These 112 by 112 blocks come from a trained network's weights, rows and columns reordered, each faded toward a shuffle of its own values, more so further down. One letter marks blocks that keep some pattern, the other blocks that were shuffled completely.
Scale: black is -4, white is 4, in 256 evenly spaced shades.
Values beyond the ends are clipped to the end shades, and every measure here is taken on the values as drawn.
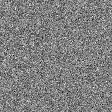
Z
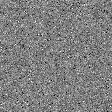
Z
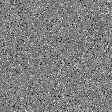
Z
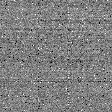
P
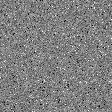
Z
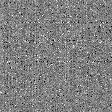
P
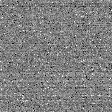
P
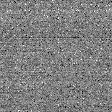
P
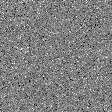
Z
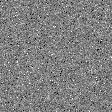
Z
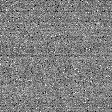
P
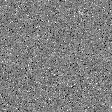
Z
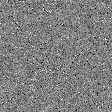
Z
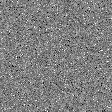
Z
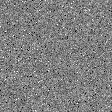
Z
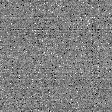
P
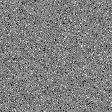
Z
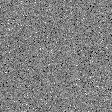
Z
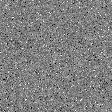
Z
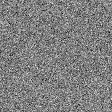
Z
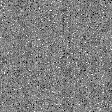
P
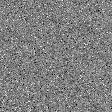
Z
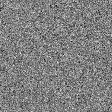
Z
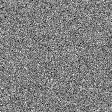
Z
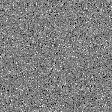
P
